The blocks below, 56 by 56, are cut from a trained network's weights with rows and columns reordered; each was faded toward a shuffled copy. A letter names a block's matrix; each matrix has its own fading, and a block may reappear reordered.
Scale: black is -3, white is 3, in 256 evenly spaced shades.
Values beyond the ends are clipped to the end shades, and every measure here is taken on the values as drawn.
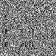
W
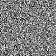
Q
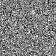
Q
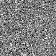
Q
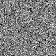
W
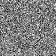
Q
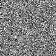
Q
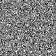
W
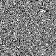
W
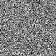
W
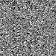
Q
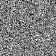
W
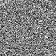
W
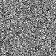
W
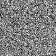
W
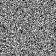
W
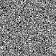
Q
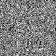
W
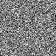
W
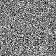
W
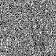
Q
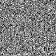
W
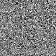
Q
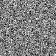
W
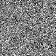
Q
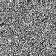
W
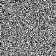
W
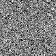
Q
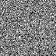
Q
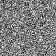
W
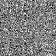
Q
